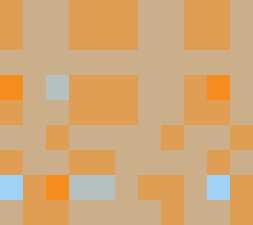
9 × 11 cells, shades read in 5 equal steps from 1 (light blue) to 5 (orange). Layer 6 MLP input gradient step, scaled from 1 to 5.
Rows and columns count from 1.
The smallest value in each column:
1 3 2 2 2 3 3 3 3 1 3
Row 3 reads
3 3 3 3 3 3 3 3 3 3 3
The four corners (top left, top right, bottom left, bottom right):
4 3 3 4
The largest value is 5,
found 3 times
